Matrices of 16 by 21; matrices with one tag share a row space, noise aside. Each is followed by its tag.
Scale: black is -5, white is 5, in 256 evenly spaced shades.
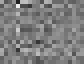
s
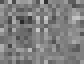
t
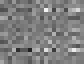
t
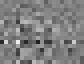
s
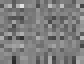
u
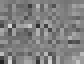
t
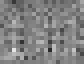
u
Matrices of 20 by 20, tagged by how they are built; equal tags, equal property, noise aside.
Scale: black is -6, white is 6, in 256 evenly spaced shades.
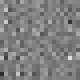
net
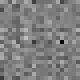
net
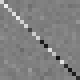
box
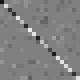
box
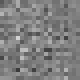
net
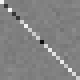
box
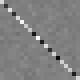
box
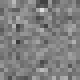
net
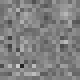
net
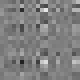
net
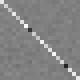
box
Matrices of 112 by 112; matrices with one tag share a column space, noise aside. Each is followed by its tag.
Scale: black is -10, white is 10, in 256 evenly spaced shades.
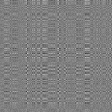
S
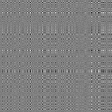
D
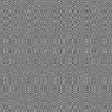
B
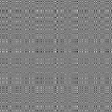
B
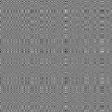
B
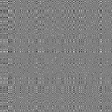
B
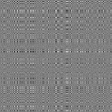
B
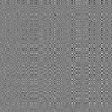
S
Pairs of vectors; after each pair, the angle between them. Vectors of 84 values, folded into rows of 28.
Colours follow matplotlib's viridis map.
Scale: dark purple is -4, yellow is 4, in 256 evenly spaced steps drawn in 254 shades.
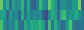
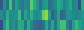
nearly opposite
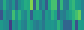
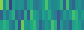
orthogonal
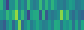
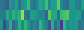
partly aligned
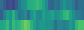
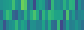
orthogonal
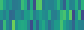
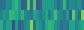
nearly opposite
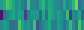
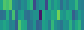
partly aligned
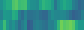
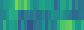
nearly parallel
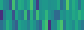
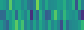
partly opposed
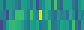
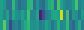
partly opposed
